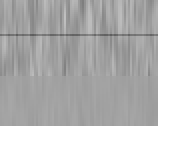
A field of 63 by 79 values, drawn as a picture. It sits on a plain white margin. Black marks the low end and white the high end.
Row 18 stands out from the rest. A horizontal seam about 60% of the way down splits the table, and the bottom part is calmer. The halves do not mirror each other. The values are skewed, with a long tail toward low values.
